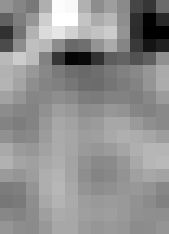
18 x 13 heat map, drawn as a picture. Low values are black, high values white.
Seam: horizontal, 30% of the way down, the bottom part calmer. Histogram: skewed, a long tail of low values. Ninth with the lowest average: top right.
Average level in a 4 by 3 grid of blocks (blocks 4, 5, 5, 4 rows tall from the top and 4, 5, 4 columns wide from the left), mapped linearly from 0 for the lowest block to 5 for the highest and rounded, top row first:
350
423
444
343
